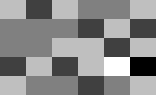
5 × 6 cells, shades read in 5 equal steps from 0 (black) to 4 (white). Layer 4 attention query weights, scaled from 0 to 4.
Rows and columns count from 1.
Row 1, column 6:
3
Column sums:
11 10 11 10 12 10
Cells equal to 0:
1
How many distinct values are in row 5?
3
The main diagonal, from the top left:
3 2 3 3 2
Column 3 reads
3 2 3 1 2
